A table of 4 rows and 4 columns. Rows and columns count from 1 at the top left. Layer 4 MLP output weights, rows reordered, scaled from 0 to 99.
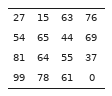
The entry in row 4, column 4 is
0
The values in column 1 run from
27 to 99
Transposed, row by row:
27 54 81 99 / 15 65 64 78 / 63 44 55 61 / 76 69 37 0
